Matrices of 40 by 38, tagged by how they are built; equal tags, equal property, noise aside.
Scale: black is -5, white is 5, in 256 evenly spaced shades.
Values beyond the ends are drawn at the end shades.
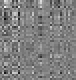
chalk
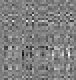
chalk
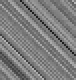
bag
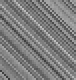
bag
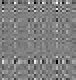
chalk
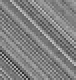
bag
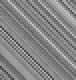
bag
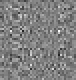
chalk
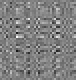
chalk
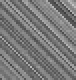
bag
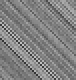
bag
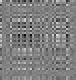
chalk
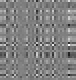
chalk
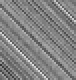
bag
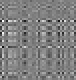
chalk
